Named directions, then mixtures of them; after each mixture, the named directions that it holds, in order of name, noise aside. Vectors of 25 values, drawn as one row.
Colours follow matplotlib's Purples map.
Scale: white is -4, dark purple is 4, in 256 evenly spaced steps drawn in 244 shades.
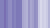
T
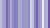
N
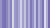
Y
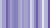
N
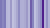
N, Y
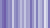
T, Y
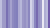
N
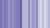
T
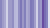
N, Y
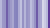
N, Y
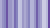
N, Y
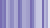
N, T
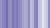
N, T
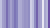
N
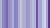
N, Y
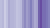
T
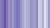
T, Y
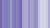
T
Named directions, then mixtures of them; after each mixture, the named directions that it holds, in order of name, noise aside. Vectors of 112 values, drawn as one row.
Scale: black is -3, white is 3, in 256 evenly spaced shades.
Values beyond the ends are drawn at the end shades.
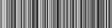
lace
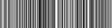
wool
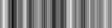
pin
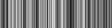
lace, pin, wool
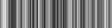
lace, pin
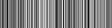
wool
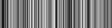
lace, pin, wool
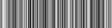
lace, pin, wool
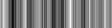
pin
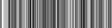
lace, pin, wool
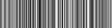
wool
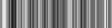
lace, pin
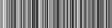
lace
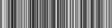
lace, pin, wool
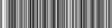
lace, pin, wool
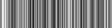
lace, pin, wool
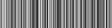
lace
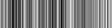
lace, pin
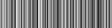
lace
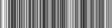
lace, pin, wool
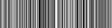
wool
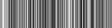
lace, pin, wool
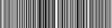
wool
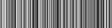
lace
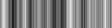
pin
